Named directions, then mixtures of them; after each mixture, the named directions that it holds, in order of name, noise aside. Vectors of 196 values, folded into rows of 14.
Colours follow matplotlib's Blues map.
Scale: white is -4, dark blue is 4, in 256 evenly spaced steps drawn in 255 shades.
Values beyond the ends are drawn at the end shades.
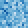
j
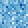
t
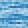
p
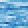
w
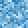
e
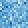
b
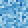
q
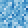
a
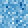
t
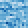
j, w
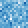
b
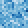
a, e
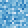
j, p, t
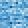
b, j, p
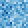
b, j, t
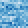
b, t, w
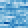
w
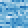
e, w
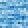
a, p, w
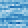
p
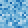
a, b, q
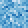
b, e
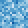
a, e, t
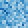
j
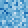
j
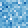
b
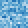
b, e, p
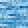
p, w
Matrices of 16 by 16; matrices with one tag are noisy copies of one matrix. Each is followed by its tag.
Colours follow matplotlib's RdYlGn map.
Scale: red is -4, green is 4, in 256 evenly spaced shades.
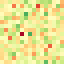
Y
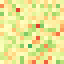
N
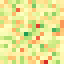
N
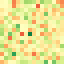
Y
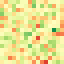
N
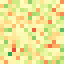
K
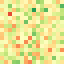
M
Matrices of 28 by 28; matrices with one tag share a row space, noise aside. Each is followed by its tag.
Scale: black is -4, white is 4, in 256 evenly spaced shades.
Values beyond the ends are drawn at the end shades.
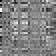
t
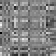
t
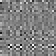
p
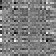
t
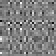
p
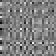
p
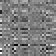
t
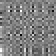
p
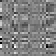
t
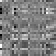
t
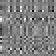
p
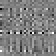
p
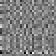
p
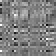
t
